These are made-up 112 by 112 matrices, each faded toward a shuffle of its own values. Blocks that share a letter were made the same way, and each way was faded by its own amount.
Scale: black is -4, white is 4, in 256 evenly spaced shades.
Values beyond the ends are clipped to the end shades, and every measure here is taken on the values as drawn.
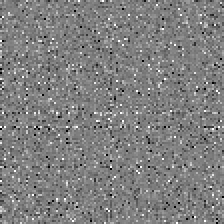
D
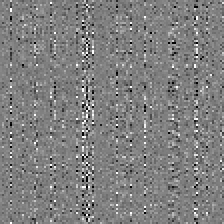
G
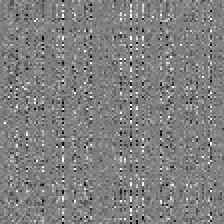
G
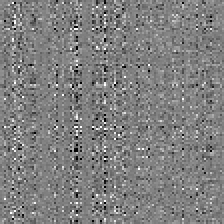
G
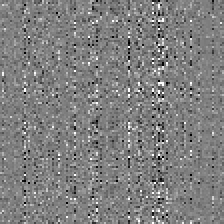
G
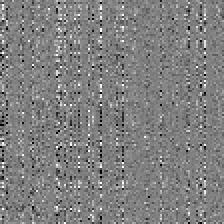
G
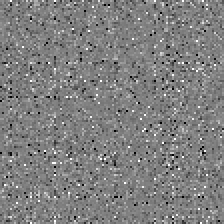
D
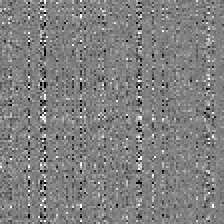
G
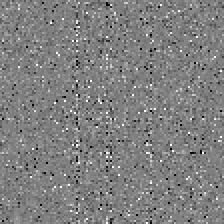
D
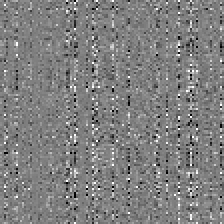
G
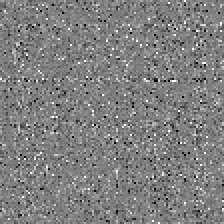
D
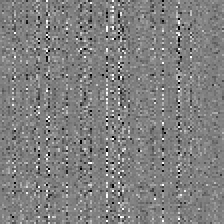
G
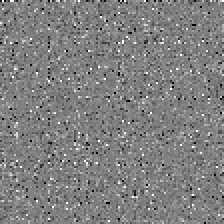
D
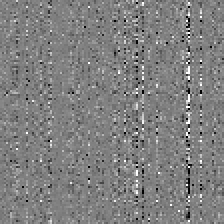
G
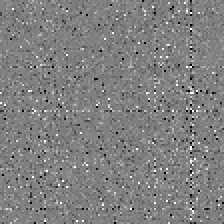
D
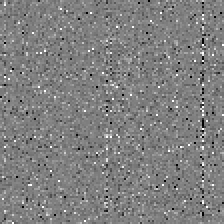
D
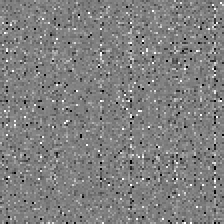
D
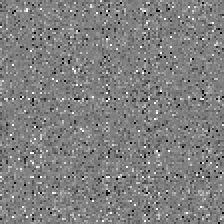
D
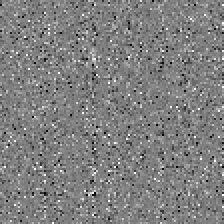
D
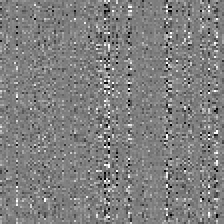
G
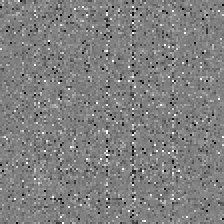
D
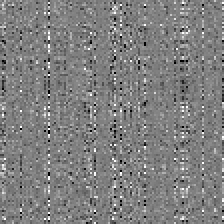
G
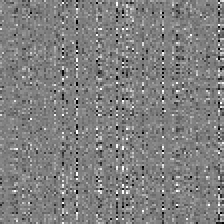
G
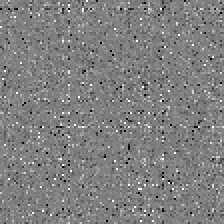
D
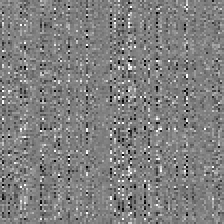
G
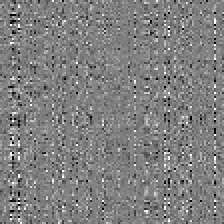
G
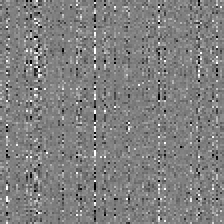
G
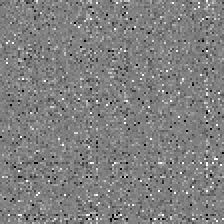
D
